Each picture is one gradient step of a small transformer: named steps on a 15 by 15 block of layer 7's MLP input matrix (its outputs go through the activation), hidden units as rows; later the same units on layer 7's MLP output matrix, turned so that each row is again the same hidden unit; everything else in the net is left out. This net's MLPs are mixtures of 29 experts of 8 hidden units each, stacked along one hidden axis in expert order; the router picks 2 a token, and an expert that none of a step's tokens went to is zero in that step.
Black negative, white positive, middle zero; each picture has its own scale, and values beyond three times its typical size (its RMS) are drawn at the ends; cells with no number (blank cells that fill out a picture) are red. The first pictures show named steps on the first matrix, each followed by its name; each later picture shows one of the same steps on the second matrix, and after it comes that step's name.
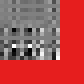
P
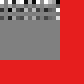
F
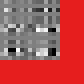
P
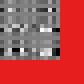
P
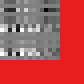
P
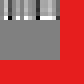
F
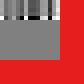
F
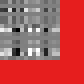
P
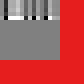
F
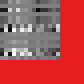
P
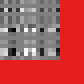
P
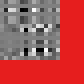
P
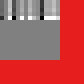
F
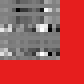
P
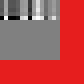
F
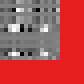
P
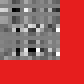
P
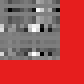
P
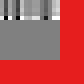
F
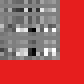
P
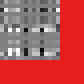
P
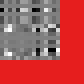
P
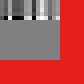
F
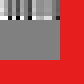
F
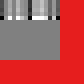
F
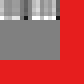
F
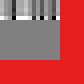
F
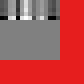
F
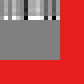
F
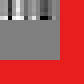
F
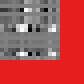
P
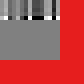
F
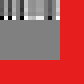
F
